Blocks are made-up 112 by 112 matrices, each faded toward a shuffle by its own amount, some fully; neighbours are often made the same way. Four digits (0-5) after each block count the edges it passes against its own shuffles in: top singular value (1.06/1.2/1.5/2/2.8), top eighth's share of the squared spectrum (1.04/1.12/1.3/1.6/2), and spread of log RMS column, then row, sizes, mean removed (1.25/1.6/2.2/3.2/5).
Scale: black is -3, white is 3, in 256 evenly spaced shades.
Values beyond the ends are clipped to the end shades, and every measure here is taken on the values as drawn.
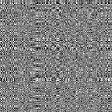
5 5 4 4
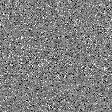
3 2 0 1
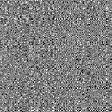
5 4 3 3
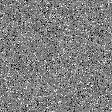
2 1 0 0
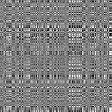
5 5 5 5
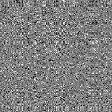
5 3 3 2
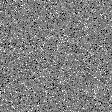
0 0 0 0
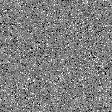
3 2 0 0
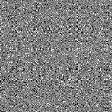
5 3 2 2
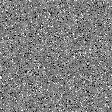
0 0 0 0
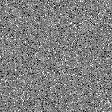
3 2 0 0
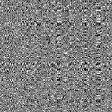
5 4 3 3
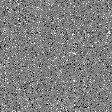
1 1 1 1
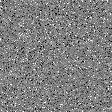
1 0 0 0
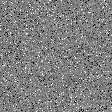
0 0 0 0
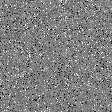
2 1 0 0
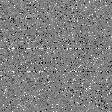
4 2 0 2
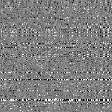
5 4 2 4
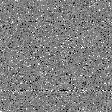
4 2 1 2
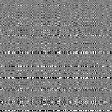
5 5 3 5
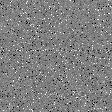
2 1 1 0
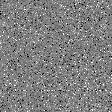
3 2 0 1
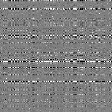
5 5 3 4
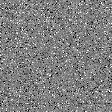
3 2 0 1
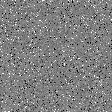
0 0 0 0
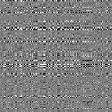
5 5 3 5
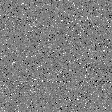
2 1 0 0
